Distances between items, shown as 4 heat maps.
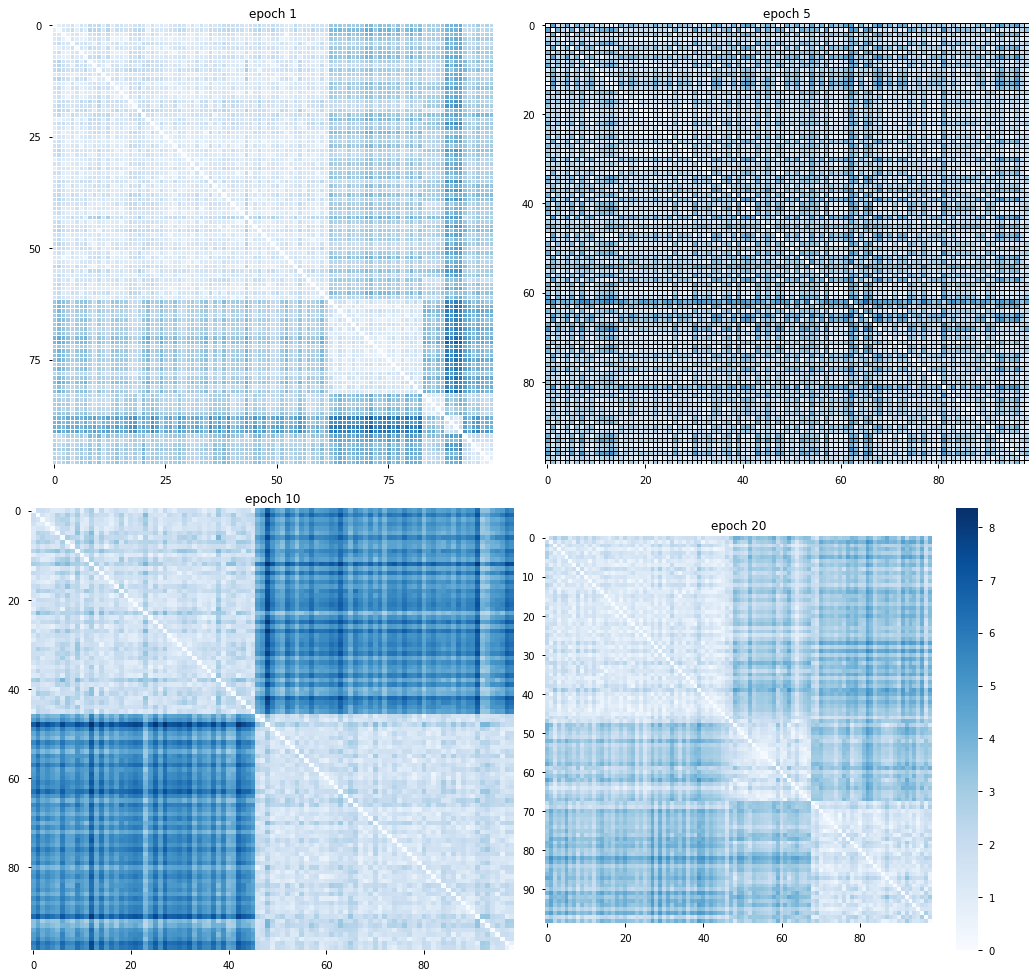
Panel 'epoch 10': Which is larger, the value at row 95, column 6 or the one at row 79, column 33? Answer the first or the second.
the first
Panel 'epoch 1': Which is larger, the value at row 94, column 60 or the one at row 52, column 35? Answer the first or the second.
the first
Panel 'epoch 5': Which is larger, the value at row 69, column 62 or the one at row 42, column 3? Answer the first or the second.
the first
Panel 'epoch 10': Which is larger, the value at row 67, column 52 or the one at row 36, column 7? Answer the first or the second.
the second
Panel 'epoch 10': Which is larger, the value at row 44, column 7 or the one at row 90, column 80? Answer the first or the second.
the first
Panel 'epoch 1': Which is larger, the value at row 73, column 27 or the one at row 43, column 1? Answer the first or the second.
the first
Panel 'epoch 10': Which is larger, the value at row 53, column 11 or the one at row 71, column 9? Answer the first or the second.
the second
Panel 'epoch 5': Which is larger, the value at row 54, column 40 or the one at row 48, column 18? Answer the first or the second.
the first
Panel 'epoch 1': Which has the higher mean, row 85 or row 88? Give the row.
88
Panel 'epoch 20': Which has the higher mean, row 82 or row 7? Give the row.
82
